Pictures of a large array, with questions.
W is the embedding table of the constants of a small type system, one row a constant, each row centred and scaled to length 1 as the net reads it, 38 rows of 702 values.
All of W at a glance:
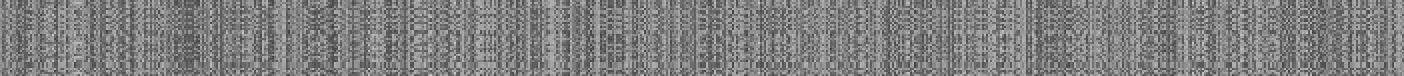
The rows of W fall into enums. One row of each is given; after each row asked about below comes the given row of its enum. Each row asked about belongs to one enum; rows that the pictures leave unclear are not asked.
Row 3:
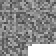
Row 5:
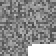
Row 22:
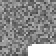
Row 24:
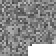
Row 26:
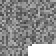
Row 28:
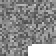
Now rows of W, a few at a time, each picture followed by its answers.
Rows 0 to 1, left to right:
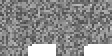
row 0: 26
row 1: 28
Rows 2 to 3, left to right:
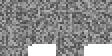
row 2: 26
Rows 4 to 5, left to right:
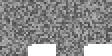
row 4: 22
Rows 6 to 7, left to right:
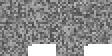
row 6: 5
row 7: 24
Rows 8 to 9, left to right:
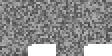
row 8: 22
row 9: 5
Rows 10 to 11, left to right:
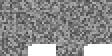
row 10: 3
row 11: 22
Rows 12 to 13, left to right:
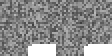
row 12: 5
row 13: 26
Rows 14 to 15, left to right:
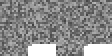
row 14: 5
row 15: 22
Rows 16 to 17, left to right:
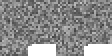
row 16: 22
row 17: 24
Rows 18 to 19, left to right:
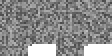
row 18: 26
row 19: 3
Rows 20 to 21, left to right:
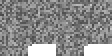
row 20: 26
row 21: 28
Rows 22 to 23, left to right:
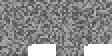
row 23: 26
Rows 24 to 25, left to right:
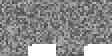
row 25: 22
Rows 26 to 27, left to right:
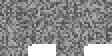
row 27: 5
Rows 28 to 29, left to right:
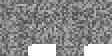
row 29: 26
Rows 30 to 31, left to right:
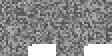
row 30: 24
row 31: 5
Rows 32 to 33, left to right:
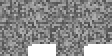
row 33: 5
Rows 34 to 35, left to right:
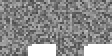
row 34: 22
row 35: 3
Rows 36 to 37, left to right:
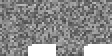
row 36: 28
